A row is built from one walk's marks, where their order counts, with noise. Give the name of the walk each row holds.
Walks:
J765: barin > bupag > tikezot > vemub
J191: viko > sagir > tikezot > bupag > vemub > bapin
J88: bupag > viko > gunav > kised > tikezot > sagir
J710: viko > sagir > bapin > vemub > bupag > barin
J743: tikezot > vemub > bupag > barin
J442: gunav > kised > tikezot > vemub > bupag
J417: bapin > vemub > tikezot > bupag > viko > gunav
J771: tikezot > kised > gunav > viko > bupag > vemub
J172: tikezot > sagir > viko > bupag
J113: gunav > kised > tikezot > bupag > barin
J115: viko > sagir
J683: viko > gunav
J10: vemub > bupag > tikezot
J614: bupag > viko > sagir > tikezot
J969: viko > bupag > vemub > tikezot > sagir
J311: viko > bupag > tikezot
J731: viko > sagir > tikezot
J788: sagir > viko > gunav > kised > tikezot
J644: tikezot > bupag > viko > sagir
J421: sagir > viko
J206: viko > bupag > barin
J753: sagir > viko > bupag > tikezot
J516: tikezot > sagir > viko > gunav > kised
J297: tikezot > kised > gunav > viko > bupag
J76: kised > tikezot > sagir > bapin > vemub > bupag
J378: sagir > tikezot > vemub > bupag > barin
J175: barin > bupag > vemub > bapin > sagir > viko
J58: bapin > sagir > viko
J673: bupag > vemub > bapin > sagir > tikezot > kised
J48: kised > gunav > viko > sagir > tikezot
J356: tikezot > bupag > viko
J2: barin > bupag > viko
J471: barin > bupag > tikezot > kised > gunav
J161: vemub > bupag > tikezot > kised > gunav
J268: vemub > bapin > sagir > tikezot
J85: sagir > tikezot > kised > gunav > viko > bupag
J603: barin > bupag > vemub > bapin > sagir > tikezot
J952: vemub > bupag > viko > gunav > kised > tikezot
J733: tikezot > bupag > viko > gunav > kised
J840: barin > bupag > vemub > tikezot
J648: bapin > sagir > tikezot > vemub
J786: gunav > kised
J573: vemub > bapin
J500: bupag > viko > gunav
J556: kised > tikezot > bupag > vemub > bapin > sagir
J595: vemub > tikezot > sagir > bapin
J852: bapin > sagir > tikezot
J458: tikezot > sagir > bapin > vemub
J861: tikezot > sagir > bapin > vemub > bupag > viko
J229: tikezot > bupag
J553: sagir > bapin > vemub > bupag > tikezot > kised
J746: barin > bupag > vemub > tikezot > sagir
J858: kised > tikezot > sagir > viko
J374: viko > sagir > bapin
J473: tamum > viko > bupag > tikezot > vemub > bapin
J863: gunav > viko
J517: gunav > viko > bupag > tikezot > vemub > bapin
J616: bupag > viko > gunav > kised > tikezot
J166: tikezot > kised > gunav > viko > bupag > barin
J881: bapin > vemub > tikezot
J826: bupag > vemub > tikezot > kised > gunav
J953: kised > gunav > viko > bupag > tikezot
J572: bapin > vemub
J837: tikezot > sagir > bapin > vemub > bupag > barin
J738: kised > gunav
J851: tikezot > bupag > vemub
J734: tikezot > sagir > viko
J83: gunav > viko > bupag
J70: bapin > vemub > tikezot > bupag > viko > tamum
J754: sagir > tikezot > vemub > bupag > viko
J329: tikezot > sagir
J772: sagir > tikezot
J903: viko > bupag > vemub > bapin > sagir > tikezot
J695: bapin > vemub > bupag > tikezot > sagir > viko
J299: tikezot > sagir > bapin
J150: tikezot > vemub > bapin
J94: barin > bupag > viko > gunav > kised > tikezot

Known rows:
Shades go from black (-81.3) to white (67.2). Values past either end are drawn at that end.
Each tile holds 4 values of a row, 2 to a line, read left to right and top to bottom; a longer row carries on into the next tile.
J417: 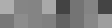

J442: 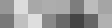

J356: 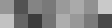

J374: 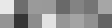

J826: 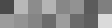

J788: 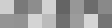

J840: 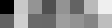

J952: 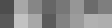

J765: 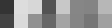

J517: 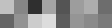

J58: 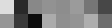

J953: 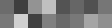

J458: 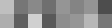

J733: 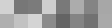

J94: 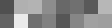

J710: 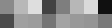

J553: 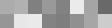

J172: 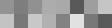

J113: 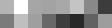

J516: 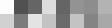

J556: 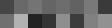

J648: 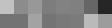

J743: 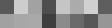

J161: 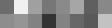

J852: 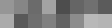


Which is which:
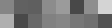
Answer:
J644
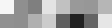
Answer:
J786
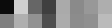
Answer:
J10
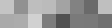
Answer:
J297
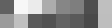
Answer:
J471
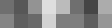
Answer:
J500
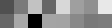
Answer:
J2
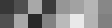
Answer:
J175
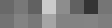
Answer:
J88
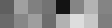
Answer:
J903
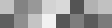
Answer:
J83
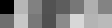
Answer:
J603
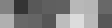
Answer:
J861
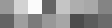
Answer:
J206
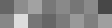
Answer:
J76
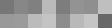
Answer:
J753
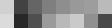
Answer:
J734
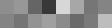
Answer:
J573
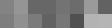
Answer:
J881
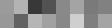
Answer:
J595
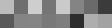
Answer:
J572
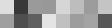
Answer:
J421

